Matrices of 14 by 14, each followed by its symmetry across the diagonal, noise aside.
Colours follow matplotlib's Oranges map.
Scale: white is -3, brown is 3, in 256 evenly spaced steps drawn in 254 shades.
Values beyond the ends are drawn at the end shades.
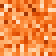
neither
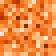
symmetric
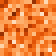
symmetric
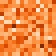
neither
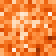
symmetric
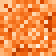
symmetric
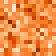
neither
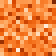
neither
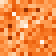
symmetric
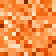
neither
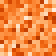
symmetric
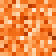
neither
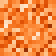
symmetric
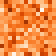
neither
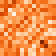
symmetric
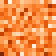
neither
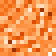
symmetric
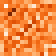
symmetric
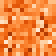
neither
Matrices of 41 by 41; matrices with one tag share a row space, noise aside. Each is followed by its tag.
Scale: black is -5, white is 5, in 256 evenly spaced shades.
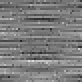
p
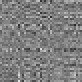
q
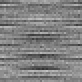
p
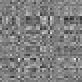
q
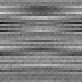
p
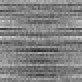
p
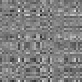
q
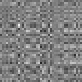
q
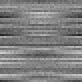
p
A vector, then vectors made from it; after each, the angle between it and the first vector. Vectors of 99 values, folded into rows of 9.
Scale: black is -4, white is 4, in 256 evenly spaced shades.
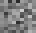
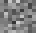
nearly opposite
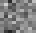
partly aligned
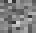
partly opposed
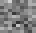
orthogonal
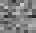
orthogonal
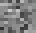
partly aligned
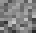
orthogonal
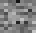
partly aligned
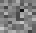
partly opposed
